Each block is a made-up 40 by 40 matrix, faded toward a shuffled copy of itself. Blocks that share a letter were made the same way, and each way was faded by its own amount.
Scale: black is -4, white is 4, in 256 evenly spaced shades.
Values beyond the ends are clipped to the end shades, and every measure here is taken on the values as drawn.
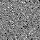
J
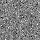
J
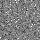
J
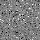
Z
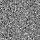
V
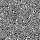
J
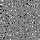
Z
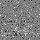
Z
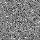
V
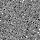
J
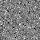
J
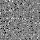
Z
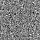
V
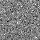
J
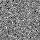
J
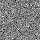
J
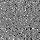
Z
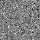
V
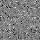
Z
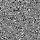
V
